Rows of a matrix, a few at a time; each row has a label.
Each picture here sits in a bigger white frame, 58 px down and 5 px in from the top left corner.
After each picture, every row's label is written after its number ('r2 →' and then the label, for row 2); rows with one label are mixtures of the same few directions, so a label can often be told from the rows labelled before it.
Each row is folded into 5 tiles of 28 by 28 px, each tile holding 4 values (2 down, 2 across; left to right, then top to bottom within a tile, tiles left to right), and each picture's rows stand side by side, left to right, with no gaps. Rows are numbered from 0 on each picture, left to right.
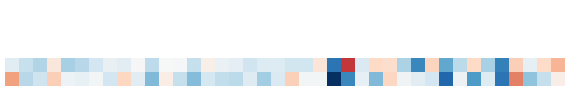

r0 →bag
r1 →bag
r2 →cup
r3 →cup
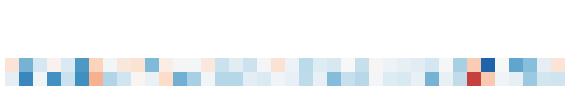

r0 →cup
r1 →bag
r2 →cup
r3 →cup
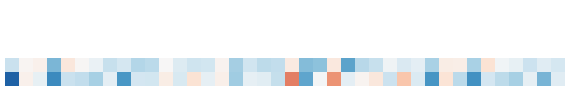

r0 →bag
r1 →cup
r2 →bag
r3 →bag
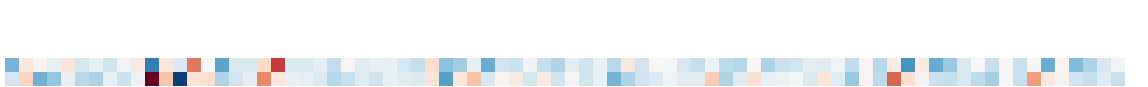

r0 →bag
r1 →bag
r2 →cup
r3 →bag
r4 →cup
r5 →bag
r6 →cup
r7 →cup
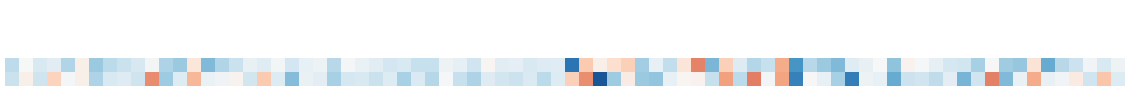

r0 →cup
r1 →bag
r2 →bag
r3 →bag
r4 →bag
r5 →cup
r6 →bag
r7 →bag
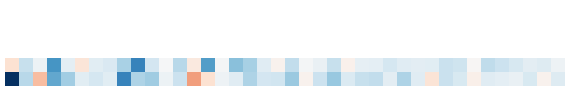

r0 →bag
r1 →cup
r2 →bag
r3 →bag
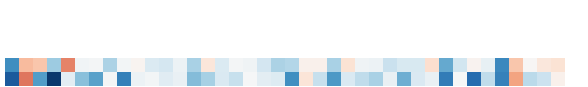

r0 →bag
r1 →cup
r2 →bag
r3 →cup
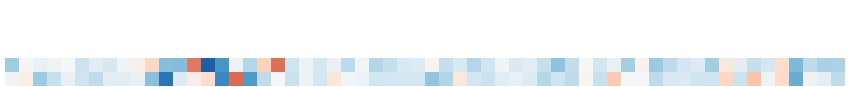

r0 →bag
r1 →cup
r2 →cup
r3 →bag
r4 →cup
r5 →cup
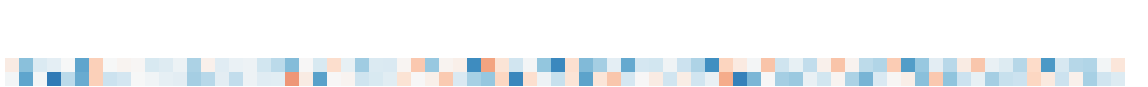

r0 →cup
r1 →cup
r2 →bag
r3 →cup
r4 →bag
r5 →bag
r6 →cup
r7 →cup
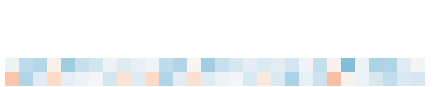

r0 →bag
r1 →bag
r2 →cup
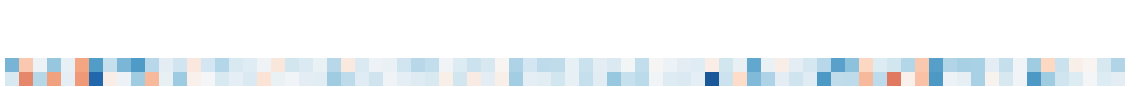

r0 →cup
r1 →bag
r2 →cup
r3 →cup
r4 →cup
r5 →bag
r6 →cup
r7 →cup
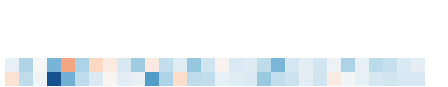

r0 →cup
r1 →bag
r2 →cup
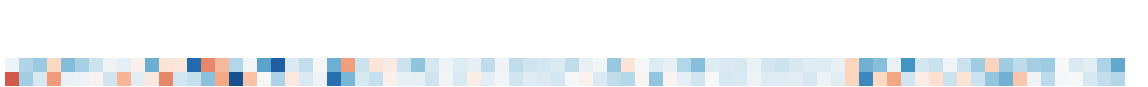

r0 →bag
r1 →cup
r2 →cup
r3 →cup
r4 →cup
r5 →bag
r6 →bag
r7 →bag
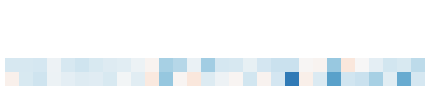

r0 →bag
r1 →bag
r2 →bag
